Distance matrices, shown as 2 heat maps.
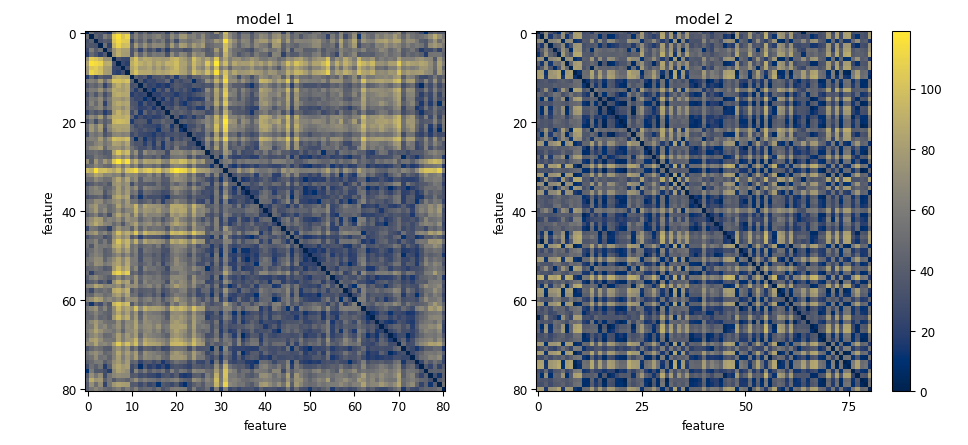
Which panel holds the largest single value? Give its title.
model 1
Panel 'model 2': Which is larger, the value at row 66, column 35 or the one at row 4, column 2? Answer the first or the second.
the second
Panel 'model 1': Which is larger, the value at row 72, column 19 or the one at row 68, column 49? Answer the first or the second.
the first
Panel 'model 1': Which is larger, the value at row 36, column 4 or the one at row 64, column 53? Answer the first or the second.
the first
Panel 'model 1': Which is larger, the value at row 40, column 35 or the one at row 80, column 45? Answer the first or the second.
the second
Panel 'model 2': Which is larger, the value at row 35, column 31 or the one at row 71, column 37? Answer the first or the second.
the first
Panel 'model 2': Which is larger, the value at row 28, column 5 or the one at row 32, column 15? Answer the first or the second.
the second
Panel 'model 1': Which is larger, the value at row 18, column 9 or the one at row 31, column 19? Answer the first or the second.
the second
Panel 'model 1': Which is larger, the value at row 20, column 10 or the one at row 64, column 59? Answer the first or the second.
the second
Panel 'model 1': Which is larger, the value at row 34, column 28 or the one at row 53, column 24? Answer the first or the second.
the second
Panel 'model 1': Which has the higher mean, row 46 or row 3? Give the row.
3
